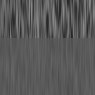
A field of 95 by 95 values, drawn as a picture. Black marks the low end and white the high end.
Mirror symmetry: none. Seam: horizontal, 40% of the way down, the bottom part calmer. Histogram: heavy tails on both sides. Slope: none. Grain: streaks running down.
